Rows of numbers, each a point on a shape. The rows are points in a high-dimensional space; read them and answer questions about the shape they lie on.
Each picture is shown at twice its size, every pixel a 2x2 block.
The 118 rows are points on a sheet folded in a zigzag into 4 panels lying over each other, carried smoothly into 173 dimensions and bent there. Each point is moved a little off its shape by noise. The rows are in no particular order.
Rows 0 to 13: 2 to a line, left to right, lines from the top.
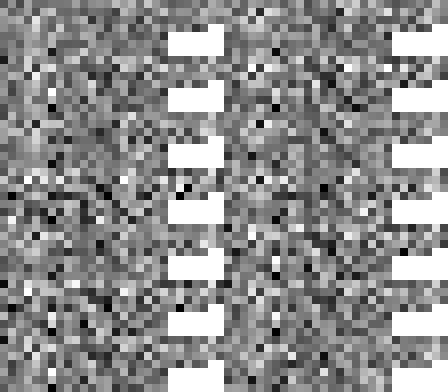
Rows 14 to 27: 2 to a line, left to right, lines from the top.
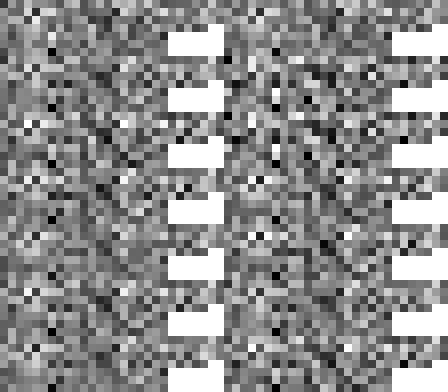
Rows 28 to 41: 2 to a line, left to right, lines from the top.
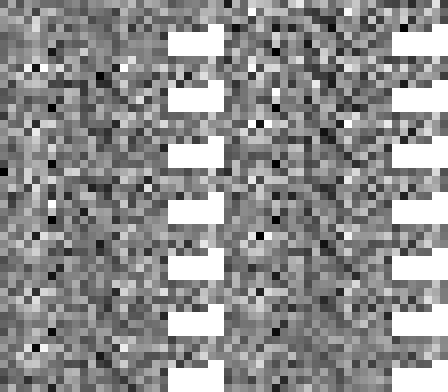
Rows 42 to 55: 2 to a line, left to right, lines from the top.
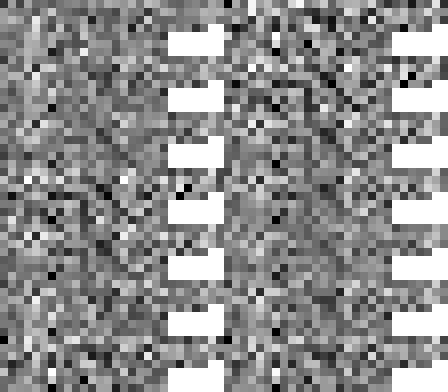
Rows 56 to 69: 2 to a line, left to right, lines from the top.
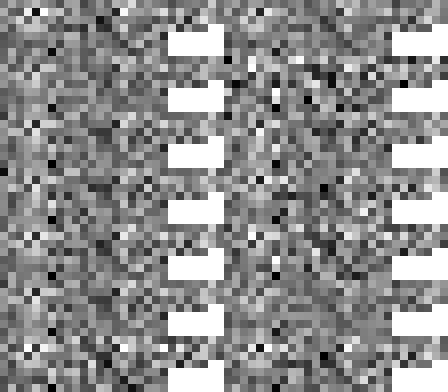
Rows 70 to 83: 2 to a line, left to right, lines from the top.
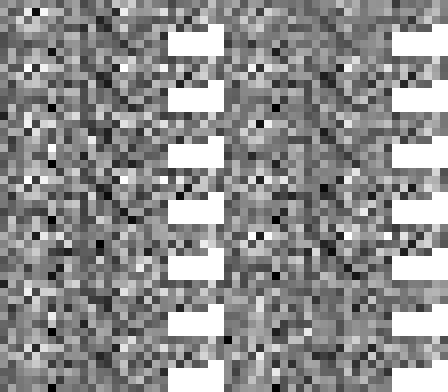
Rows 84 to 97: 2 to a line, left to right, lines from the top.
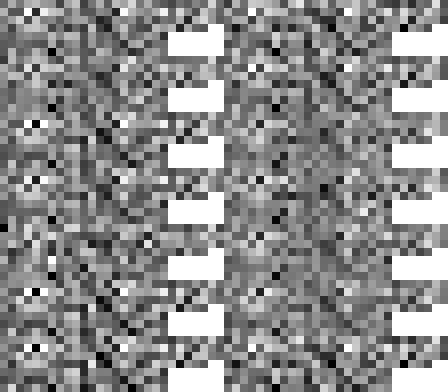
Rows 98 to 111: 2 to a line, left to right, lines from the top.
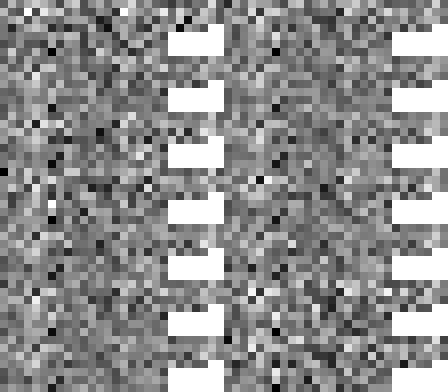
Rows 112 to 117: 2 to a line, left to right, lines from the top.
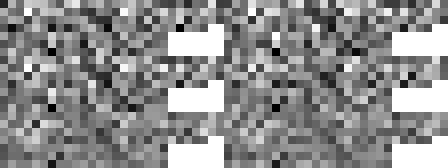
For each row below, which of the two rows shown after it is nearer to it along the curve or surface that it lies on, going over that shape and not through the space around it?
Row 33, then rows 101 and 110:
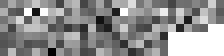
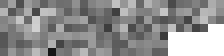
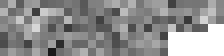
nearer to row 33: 110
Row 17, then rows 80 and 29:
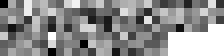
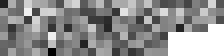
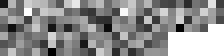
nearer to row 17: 29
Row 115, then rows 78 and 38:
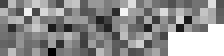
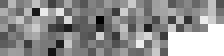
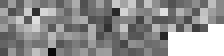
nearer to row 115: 78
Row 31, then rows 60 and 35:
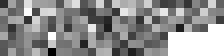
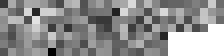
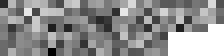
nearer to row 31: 60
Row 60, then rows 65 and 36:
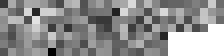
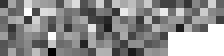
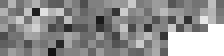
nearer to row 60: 36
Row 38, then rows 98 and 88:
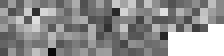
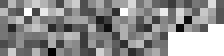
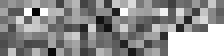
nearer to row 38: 88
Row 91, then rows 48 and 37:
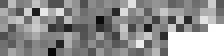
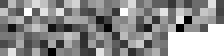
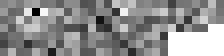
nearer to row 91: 48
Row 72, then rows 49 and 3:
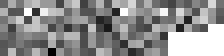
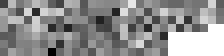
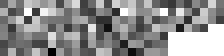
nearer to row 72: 3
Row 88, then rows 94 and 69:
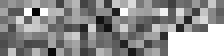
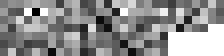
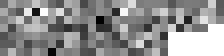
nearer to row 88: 94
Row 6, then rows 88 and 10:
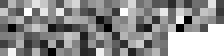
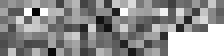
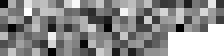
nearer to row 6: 10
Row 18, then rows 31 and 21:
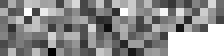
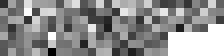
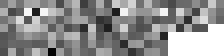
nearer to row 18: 31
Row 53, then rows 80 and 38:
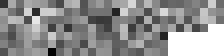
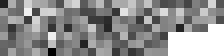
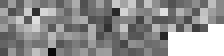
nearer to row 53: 80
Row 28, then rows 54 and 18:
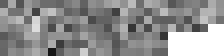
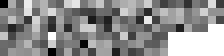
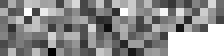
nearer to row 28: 18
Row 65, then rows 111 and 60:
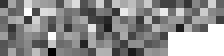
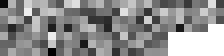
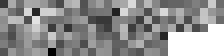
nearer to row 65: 60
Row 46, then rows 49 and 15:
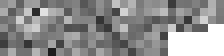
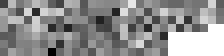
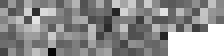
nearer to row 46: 15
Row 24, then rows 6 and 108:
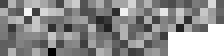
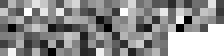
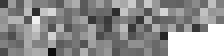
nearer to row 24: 6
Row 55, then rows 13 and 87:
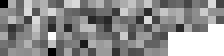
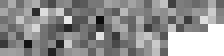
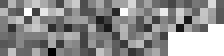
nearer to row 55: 87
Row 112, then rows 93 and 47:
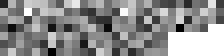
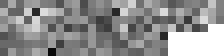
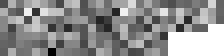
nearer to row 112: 47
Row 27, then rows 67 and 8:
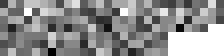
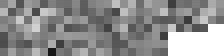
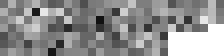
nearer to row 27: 8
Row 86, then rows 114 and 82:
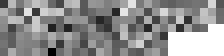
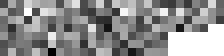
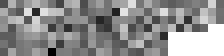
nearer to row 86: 82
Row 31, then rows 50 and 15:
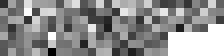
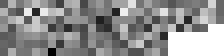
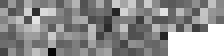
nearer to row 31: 15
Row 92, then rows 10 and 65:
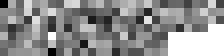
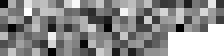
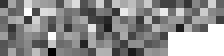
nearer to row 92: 10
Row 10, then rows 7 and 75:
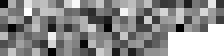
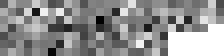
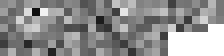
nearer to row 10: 7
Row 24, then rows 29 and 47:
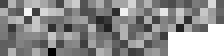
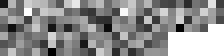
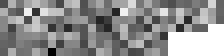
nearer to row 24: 47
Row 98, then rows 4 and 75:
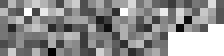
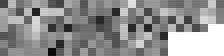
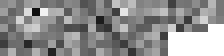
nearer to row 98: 4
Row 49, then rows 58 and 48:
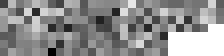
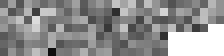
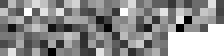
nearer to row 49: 48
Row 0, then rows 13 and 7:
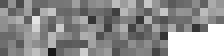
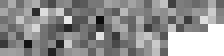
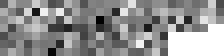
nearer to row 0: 13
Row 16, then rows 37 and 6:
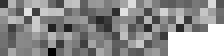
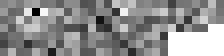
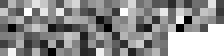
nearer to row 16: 6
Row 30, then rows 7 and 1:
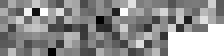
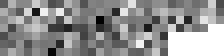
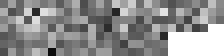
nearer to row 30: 7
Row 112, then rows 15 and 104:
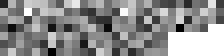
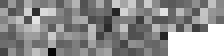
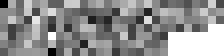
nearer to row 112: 104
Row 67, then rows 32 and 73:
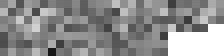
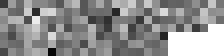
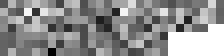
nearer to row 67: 32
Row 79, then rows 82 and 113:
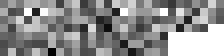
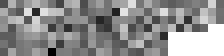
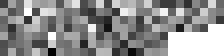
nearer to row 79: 113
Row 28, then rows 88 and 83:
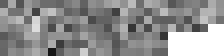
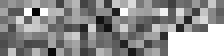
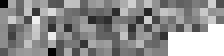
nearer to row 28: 88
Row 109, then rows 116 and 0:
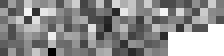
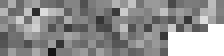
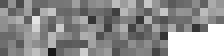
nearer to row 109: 0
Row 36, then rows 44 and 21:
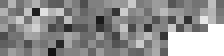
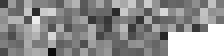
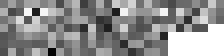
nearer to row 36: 44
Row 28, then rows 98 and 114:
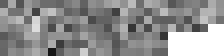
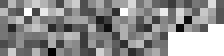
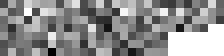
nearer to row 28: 114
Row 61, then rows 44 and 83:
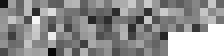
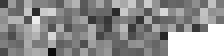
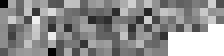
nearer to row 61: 44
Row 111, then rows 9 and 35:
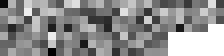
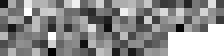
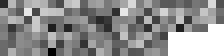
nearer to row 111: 35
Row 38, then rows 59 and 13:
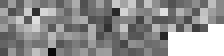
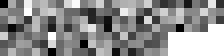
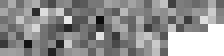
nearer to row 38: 13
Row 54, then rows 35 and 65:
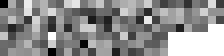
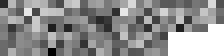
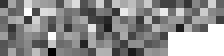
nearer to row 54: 35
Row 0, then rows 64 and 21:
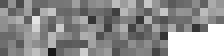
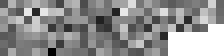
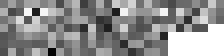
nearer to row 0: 21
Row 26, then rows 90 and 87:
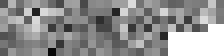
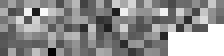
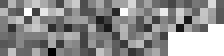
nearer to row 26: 87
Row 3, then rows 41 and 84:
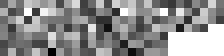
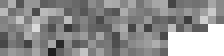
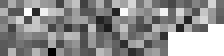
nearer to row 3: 84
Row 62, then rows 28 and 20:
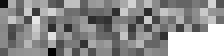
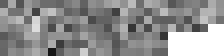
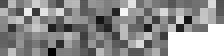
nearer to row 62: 20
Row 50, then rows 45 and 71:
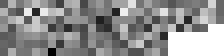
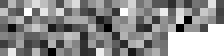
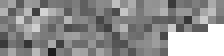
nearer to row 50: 45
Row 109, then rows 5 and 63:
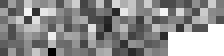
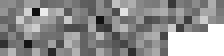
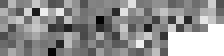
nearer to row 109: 5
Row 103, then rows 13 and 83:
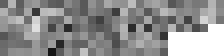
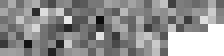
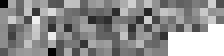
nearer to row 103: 13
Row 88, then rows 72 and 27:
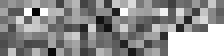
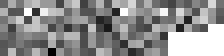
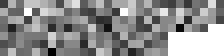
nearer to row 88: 72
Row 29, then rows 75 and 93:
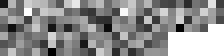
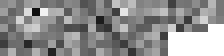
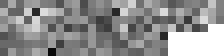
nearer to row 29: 93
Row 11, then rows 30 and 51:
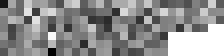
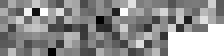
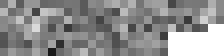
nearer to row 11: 30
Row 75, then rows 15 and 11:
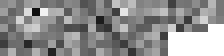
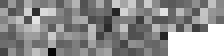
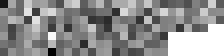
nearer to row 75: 15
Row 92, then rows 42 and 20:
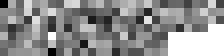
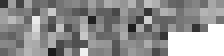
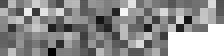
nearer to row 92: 20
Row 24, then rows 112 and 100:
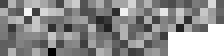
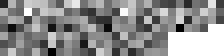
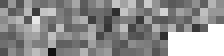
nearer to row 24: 112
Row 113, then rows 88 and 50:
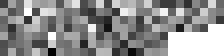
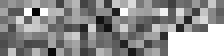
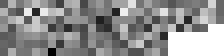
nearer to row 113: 88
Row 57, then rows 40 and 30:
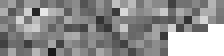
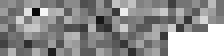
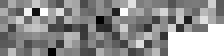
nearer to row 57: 40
